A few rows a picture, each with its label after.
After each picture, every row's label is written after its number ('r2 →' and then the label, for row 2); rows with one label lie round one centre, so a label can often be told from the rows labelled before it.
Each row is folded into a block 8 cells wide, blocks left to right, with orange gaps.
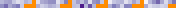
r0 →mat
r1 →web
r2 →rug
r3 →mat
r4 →web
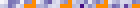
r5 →web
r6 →web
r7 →rug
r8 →mat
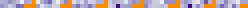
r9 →mat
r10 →web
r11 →mat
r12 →rug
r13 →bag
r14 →rug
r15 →mat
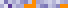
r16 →rug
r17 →mat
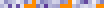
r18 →rug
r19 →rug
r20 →web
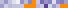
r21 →bag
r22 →rug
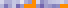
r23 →mat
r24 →mat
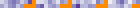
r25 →web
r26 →mat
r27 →mat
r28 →web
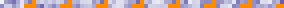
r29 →web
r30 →mat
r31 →bag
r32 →bag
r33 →bag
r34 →bag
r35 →bag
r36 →bag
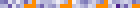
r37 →rug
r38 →mat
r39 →web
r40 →rug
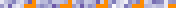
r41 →web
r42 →mat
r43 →rug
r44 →bag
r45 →web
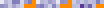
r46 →web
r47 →mat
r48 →rug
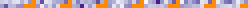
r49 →mat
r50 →bag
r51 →rug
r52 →bag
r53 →web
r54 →web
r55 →web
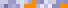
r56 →mat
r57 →bag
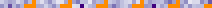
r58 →rug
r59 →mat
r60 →rug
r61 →mat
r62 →rug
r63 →bag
